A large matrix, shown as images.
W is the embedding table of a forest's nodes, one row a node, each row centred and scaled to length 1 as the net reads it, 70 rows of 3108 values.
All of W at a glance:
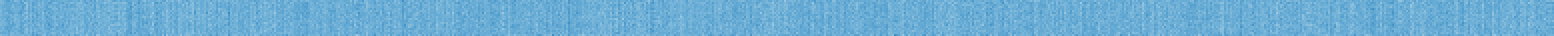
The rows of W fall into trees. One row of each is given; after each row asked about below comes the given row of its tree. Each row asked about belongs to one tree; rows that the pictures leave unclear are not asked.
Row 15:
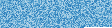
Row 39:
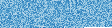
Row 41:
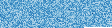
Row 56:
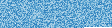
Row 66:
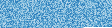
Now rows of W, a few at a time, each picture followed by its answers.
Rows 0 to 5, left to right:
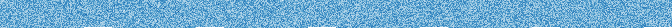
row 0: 39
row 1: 41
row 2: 41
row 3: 56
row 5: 56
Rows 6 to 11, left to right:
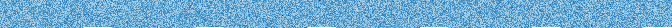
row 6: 66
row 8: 15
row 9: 15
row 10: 41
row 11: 66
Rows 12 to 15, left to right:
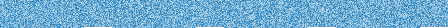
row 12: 39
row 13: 15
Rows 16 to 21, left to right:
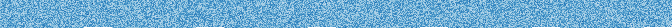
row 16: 15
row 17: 66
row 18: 66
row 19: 56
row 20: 56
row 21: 39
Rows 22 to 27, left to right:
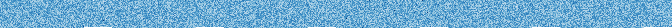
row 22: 41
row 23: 66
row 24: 66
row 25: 39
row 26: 66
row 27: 66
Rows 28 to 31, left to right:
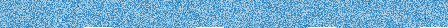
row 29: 39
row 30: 56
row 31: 39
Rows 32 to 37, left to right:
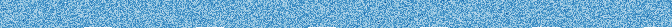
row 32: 56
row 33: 39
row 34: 15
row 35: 15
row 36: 56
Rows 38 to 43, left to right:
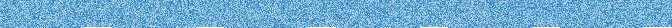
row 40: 39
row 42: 56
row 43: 56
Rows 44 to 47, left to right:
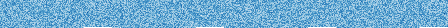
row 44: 66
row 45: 39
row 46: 56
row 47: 66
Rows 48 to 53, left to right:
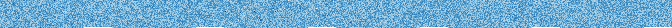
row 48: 66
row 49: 66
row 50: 41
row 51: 66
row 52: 66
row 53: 56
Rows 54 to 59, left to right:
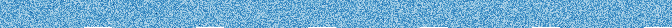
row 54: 41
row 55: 41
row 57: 66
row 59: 15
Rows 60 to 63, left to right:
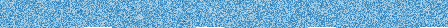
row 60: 39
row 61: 66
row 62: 66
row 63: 56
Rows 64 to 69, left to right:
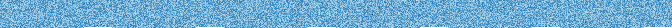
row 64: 56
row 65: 15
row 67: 15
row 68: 56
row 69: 39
